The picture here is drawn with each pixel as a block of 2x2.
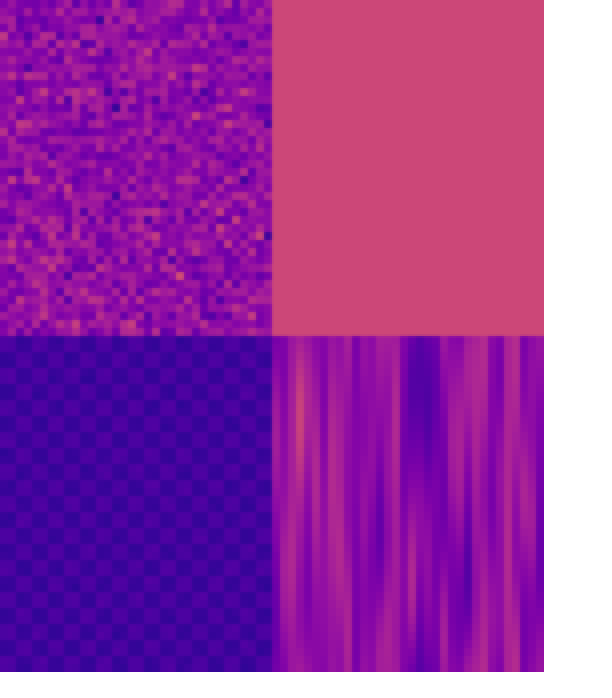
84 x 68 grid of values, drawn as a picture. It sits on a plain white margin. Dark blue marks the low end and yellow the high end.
The table splits into 2 rows of 2 panels. Panel 1,1: low, fine-grained. Panel 1,2: middling, flat. Panel 2,1: very low, checkered, faint in contrast. Panel 2,2: low, streaked downward.
